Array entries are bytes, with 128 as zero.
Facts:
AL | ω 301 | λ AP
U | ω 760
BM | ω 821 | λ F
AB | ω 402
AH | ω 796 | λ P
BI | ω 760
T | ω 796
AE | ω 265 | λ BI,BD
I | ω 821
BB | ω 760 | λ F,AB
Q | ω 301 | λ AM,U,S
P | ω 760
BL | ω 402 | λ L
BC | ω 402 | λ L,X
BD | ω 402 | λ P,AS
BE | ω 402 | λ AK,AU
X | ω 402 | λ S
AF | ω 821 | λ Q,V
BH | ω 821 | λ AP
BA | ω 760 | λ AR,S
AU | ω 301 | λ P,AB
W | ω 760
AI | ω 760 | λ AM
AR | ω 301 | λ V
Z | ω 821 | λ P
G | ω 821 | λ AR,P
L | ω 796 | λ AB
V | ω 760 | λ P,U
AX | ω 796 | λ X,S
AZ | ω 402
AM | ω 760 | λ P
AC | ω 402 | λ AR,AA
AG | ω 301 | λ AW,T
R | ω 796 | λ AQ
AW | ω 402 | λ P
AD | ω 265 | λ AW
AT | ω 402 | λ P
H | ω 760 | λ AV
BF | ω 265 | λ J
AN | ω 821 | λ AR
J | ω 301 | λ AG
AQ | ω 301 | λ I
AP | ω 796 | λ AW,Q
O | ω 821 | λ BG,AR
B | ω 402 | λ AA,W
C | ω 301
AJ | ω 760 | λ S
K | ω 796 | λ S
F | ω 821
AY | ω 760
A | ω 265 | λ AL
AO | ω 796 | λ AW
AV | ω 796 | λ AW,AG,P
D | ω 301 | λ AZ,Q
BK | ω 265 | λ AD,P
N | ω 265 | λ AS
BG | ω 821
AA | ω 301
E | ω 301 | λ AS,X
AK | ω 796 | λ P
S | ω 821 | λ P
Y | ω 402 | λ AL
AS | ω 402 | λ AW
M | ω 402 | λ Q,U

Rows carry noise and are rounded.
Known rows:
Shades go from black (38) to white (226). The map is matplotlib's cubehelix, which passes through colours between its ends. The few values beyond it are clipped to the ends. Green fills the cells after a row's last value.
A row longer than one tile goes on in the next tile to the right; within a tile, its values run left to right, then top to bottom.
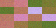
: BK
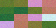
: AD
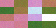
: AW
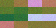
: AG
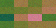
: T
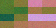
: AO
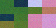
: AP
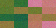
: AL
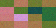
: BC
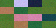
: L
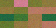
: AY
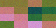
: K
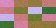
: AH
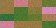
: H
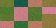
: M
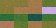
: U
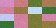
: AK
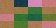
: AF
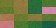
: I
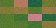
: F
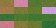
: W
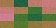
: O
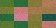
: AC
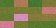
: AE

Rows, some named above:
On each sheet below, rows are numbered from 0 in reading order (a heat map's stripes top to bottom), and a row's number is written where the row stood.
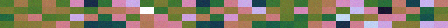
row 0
T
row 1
AB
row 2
P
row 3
AB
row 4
AU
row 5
AN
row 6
S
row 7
Q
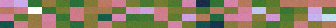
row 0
P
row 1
AC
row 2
G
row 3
AB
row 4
AT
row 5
AV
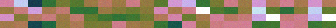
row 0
AU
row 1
R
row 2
H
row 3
P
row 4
AW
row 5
AW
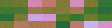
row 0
AO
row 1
AJ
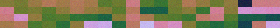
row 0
BE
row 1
BA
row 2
AX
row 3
J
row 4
AR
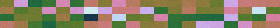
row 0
BB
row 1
V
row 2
Z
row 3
BA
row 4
AM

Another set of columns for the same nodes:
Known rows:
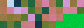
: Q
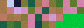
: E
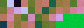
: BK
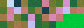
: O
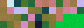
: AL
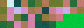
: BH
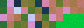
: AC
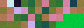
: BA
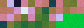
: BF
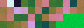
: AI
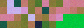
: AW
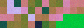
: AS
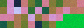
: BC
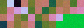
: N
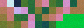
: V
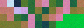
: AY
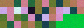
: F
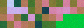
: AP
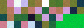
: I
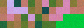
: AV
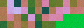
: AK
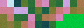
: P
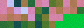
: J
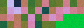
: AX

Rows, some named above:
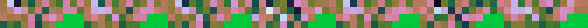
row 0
E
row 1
AV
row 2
AR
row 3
B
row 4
AO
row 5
BB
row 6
T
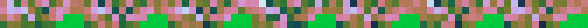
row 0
T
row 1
L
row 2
AB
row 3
U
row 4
BE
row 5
Q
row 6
AT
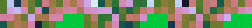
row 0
M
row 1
BI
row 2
AE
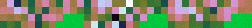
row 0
AU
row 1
R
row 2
T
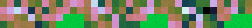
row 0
AB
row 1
S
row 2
W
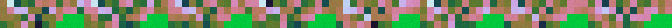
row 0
AL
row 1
P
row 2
AG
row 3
H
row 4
AZ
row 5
AF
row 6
X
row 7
L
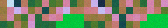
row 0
Z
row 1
AU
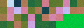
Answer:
G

